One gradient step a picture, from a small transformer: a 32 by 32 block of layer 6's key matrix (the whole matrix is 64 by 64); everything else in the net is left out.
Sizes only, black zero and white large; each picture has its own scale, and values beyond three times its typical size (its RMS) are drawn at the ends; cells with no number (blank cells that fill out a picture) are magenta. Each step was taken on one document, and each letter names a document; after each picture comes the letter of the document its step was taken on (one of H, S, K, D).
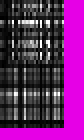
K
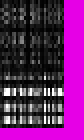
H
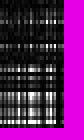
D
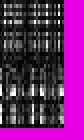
H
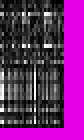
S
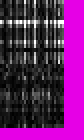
K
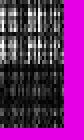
S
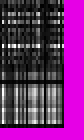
S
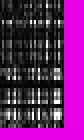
K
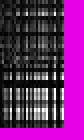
S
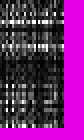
D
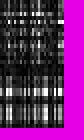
H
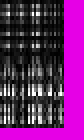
H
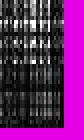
K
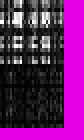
K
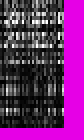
H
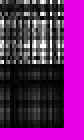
S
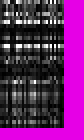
D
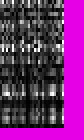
H
